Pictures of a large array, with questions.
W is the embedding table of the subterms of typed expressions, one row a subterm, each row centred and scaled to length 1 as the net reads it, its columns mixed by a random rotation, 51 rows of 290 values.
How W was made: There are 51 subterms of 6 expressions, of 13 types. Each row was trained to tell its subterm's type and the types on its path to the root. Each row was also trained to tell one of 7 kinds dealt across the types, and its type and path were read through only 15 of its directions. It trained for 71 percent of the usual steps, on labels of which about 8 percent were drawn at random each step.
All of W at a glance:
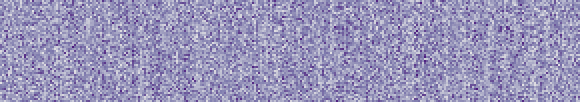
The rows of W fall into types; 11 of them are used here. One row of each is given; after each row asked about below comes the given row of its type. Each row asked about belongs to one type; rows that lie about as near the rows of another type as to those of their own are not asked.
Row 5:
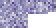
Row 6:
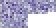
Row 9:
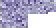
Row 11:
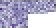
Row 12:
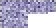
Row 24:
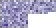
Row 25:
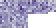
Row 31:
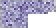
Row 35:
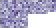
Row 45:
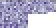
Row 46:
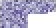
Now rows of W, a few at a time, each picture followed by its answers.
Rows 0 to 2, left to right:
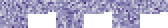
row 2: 9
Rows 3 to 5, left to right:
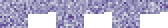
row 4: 24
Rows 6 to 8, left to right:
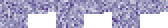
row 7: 9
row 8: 46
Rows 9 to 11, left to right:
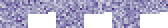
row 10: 31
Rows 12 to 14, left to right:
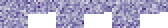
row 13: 5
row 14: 5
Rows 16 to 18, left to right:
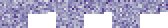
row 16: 24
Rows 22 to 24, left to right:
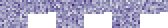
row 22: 12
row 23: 9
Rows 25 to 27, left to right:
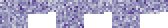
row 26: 31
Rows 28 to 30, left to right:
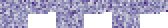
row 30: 25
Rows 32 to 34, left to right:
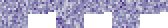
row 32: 24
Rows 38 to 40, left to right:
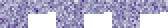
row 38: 35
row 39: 46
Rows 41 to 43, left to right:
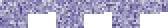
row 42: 35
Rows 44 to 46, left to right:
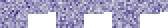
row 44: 35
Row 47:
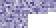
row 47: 35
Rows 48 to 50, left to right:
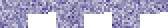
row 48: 25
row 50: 45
